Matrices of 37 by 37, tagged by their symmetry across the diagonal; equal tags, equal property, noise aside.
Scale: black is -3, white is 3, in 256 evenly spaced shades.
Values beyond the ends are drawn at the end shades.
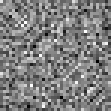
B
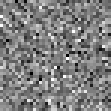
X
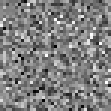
X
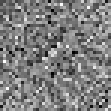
B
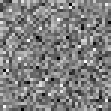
B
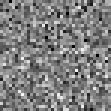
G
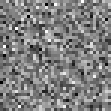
X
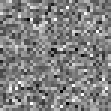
G
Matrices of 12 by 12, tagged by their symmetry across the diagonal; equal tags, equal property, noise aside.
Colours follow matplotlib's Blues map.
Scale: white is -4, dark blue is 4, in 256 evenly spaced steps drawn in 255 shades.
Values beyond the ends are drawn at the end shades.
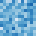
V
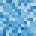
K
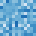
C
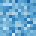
V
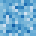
K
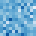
K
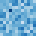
C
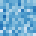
V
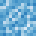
C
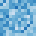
C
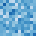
C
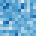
C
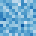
K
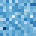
V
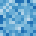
C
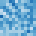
K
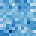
V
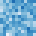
V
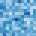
V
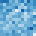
V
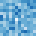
V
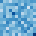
C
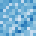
C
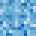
K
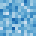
V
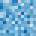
K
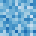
K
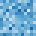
K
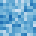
K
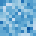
C
